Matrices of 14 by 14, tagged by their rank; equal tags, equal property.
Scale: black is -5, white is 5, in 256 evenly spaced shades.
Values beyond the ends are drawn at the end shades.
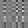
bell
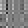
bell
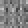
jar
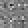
jar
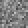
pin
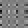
bell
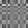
bell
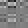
bell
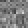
jar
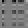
bell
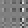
bell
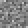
pin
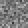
pin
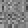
jar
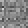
jar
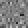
jar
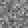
pin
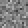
pin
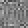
jar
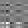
bell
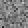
pin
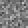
pin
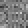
jar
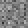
jar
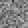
pin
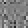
jar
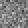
pin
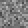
pin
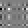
bell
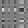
bell
